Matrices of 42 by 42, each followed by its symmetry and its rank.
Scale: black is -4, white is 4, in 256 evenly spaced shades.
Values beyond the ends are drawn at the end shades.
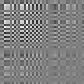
symmetric, rank one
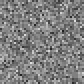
antisymmetric, full rank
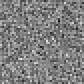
antisymmetric, full rank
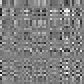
neither, rank three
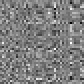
neither, rank five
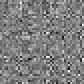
neither, rank five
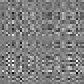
neither, rank three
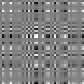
symmetric, rank one
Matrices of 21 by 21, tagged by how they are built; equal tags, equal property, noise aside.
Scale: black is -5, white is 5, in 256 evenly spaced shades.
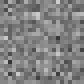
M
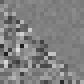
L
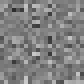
M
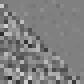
L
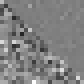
L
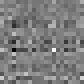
M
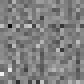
M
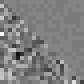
L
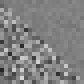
L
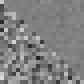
L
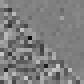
L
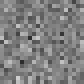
M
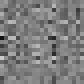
M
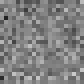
M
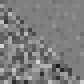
L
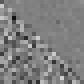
L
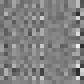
M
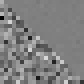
L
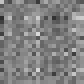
M
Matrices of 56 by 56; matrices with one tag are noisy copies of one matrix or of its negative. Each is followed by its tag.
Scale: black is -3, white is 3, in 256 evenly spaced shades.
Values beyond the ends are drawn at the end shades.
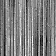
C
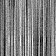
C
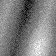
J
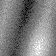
J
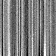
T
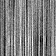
C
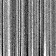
T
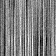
C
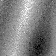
J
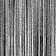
C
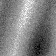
J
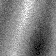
J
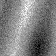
J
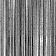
C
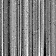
T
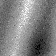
J
